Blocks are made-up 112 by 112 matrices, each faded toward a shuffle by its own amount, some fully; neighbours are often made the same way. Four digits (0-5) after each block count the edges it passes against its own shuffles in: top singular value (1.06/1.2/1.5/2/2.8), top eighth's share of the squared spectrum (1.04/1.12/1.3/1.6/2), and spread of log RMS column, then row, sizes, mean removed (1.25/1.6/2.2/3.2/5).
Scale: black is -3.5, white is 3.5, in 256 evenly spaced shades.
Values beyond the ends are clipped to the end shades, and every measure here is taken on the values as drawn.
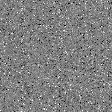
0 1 1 0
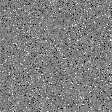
0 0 0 0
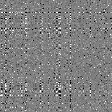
5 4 3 3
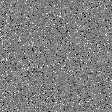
2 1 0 0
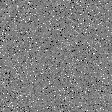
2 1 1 0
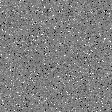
0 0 0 0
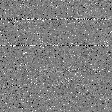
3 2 0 2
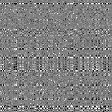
5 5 3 4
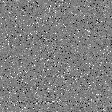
3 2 0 1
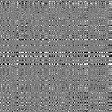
5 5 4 4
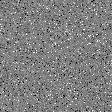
2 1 0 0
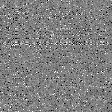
4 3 1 2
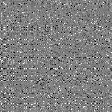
5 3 2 3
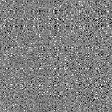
4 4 3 3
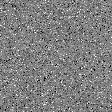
2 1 0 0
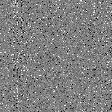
3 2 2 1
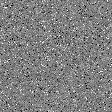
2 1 0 0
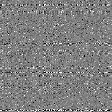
4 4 2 3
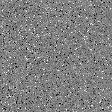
1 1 1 1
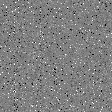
1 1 0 0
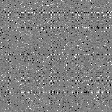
5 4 2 3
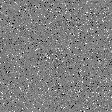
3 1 0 0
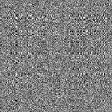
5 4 3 3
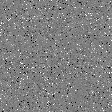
1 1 0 1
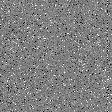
3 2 1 0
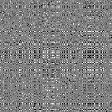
5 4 3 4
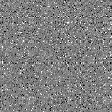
4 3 2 2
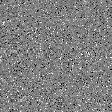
3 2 0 0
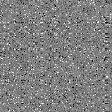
4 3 1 2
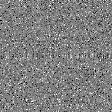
4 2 1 1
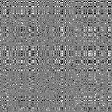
5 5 4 4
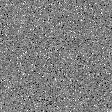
0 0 0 0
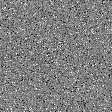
0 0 0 0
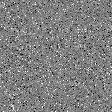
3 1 0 0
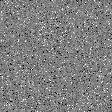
0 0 0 0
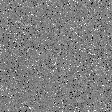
0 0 0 0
